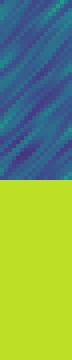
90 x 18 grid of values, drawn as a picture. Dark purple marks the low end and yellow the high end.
It is made of 2 by 1 panels. Panel 1,1: low, slanting up to the right. Panel 2,1: very high, flat.
